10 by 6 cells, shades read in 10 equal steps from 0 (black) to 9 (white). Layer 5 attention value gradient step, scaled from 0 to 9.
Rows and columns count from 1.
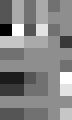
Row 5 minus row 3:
4 -5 2 -3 1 0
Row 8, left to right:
2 2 4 4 5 8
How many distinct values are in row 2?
4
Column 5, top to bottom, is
4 5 4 5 5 5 5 5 5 5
